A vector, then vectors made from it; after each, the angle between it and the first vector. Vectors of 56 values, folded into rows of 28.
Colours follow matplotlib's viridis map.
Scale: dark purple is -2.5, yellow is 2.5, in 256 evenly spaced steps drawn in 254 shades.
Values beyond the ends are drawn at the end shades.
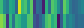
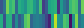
orthogonal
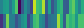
nearly opposite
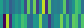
partly opposed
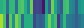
nearly parallel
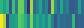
partly aligned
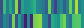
partly opposed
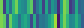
partly aligned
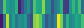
nearly opposite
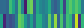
orthogonal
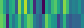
nearly parallel
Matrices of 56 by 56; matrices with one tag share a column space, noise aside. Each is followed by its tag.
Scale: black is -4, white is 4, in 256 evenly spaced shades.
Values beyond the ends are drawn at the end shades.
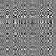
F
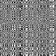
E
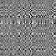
F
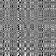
E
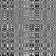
E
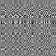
F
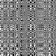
E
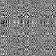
F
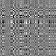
F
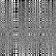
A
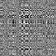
F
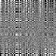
A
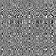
F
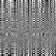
A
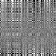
A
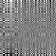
A
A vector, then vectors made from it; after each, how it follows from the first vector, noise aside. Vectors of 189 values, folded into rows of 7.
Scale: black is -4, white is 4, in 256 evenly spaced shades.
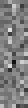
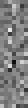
copied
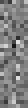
reversed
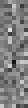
copied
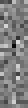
reversed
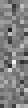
negated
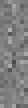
shrunk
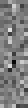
copied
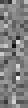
reversed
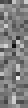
reversed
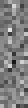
copied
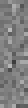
shrunk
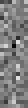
reversed
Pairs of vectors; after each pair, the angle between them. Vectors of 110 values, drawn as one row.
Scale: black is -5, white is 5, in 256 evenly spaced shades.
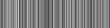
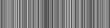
nearly parallel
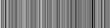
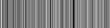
orthogonal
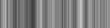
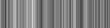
nearly opposite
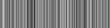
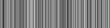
nearly opposite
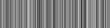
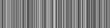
nearly opposite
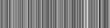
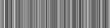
partly aligned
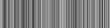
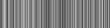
nearly opposite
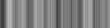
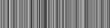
orthogonal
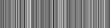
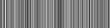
partly opposed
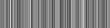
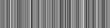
nearly parallel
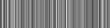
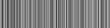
nearly opposite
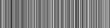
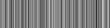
partly aligned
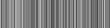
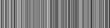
partly aligned
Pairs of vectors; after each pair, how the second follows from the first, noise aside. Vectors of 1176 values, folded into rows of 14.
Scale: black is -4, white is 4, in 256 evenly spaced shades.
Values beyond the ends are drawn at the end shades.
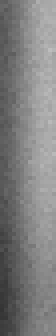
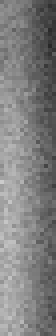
reversed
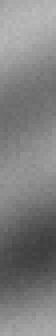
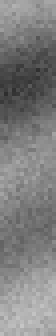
reversed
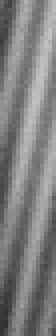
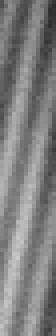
reversed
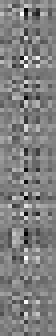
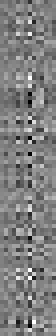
reversed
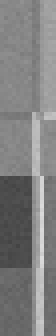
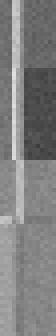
reversed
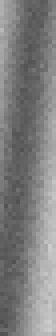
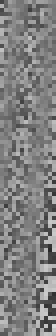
sign-scrambled
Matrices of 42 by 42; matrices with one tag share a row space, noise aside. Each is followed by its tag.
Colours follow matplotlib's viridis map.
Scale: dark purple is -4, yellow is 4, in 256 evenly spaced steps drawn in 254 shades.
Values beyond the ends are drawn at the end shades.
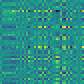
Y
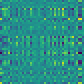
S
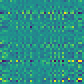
S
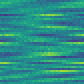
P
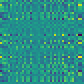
S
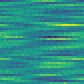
P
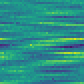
P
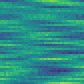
P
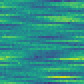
P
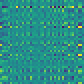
S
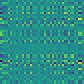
S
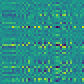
Y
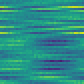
P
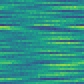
P
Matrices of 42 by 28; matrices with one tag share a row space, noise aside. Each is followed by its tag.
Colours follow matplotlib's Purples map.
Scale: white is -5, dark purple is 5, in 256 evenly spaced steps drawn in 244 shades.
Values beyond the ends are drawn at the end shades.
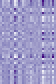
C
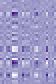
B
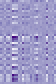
B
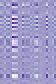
B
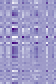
B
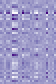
B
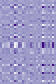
C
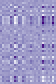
C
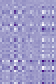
C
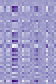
B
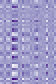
B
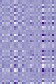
C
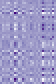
C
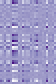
B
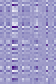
B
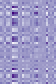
B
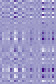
C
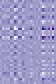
C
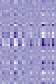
C
